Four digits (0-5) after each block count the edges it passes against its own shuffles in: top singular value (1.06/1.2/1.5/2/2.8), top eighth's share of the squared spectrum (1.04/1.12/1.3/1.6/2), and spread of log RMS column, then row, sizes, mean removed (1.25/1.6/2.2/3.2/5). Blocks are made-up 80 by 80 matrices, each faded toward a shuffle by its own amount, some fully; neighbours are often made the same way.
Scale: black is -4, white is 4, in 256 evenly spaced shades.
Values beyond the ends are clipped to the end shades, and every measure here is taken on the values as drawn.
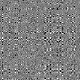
4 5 3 3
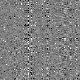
4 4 3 2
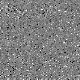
3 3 1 1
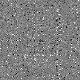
3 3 2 1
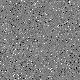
0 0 0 0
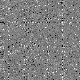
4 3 2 1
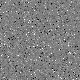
0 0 0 0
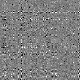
4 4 3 3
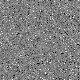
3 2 1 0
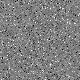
0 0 0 0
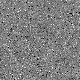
2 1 0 0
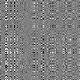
5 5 4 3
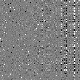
5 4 3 1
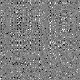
4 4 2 2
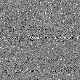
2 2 0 2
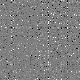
4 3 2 1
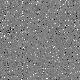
3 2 1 0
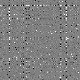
5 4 2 2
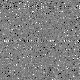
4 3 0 1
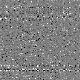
4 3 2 2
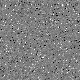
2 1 0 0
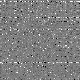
4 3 0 2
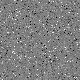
1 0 0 0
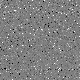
2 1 0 0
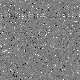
3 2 0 1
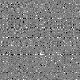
4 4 2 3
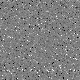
2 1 0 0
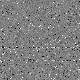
3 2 0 1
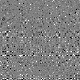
4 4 2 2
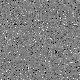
2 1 0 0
